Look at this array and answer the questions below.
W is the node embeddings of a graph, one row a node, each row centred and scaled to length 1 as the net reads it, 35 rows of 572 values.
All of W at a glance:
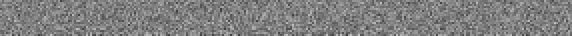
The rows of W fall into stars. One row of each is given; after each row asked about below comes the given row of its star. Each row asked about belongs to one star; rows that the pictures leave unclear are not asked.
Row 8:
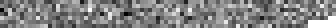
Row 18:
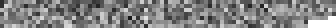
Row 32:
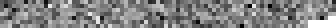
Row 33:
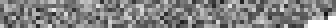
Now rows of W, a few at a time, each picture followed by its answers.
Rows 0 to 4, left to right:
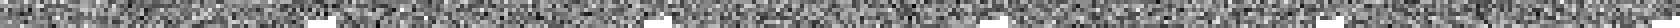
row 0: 33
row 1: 18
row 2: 8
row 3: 8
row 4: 18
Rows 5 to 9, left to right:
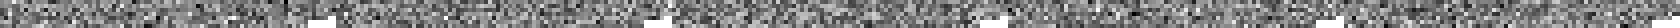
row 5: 8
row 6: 8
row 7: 32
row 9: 18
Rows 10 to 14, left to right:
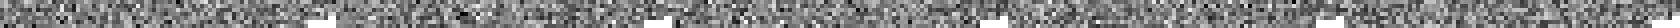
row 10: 33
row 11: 8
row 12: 33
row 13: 8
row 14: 33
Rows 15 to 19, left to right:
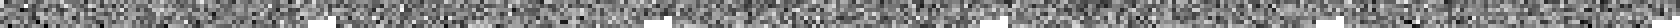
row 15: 32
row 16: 18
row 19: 33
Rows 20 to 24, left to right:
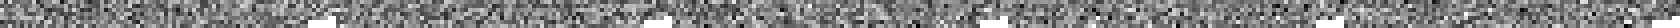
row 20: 18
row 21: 18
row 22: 33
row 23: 32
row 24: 18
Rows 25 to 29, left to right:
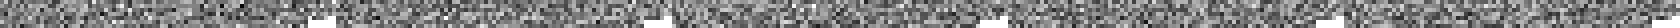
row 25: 8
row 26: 32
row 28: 8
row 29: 8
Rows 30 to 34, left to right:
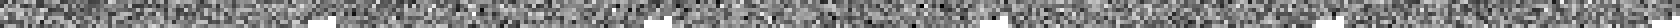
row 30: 18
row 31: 33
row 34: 33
